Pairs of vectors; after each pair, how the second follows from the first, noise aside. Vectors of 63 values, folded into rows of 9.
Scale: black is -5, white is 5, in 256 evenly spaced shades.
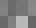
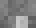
copied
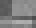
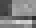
scaled up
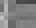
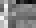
scaled up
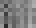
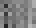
copied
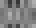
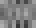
reversed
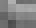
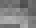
reversed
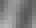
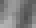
copied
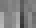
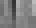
reversed
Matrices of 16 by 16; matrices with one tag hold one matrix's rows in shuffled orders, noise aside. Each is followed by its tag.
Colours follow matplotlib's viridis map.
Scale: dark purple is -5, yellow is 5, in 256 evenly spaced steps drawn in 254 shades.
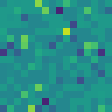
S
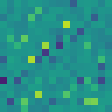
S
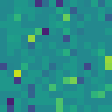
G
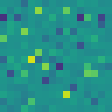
S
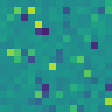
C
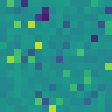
C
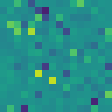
C
